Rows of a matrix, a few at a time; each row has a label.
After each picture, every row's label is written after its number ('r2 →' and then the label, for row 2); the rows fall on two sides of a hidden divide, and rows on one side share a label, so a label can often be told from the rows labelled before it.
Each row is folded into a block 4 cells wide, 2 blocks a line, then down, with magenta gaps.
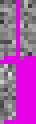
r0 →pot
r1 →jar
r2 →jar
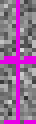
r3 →jar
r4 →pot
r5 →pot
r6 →jar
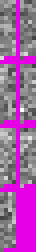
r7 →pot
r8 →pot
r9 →jar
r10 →pot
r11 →jar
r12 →jar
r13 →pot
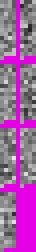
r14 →pot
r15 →pot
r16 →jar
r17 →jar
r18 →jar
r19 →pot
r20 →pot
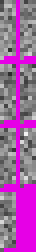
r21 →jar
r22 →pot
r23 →pot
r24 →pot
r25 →pot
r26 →jar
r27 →pot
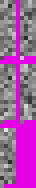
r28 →jar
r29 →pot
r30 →jar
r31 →jar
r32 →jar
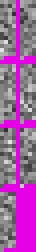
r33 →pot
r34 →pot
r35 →jar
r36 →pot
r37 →pot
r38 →jar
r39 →pot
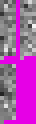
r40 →pot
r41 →pot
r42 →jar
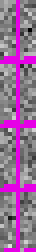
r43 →pot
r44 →pot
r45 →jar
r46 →jar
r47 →pot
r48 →jar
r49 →jar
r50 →pot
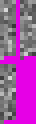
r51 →jar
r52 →pot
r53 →pot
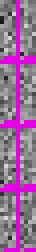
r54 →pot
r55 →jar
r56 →pot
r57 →pot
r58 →pot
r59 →pot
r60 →pot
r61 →pot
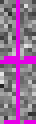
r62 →pot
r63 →jar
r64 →jar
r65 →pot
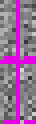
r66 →jar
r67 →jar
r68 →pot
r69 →jar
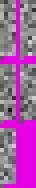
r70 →pot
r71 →jar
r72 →pot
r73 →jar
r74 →pot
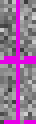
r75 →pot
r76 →pot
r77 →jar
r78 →jar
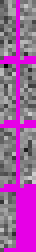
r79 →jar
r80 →jar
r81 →pot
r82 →pot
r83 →pot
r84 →jar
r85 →pot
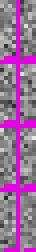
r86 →jar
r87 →pot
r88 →jar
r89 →jar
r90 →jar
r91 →jar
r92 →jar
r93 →pot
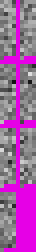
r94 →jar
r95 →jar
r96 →jar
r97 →jar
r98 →jar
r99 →pot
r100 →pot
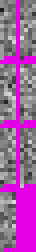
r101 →pot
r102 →jar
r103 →jar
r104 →jar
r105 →pot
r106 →pot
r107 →jar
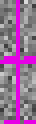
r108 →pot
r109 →jar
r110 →jar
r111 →jar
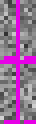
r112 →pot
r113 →pot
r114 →jar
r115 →pot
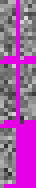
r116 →jar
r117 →jar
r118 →pot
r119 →pot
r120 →pot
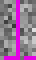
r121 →jar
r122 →jar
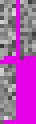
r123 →jar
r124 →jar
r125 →jar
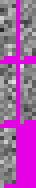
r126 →jar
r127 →jar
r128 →pot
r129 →pot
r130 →jar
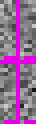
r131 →jar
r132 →pot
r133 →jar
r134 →pot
